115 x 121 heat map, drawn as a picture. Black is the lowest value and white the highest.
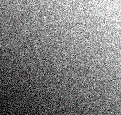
Values rise toward the top right. The ninth with the highest average is the top right. No regular stripes run through it. The ninth with the lowest average is the bottom left. The halves do not mirror each other. On average the colour sits 50% of the way up the scale.
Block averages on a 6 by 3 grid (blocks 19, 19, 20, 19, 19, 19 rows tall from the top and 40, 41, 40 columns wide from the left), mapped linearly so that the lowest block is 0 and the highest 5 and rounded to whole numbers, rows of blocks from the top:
345
234
234
123
123
012
